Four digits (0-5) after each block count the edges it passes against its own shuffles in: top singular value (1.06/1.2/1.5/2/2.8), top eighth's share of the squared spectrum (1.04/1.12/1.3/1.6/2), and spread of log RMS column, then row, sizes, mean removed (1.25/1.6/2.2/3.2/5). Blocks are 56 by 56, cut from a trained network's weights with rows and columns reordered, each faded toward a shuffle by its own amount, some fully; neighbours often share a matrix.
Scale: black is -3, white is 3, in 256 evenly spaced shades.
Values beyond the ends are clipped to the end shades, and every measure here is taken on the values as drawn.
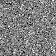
0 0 0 0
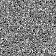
2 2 0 1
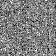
1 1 0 0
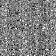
2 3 0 3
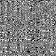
3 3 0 3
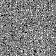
1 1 0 1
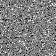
0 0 0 0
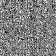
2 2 0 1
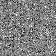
1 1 0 1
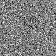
1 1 0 0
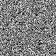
0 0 0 0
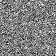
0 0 0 0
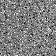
0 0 0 0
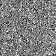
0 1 0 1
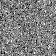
0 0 0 0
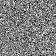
0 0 0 0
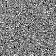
1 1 0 0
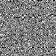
2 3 0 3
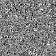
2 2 0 2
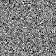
2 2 0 1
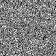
2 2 0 0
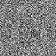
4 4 2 0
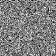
2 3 1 1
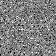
1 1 0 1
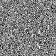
2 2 1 0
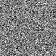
2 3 0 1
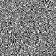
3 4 1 1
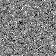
1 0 0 0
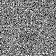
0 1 0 0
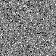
1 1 0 0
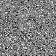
2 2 1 1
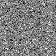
1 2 0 1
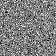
0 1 0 0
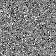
1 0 0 0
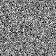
1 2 0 1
